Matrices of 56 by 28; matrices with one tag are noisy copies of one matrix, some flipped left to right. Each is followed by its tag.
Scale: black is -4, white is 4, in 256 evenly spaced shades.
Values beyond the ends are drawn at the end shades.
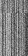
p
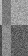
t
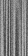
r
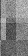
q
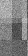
q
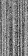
r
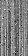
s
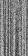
r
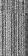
p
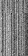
p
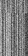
p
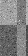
t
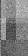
q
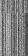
p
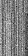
p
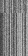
p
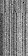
p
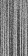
s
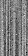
r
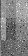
q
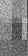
q
